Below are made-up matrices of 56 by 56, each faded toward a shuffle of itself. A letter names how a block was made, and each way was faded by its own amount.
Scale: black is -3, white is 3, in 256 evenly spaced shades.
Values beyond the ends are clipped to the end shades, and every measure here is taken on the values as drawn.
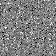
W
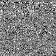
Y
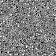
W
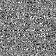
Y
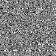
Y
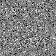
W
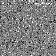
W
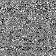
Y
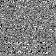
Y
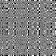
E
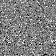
W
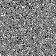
W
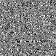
Y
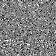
W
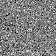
W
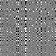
E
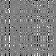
E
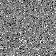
W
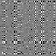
E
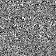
Y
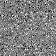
W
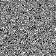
Y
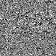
Y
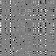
E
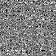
Y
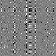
E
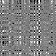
E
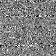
Y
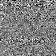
Y
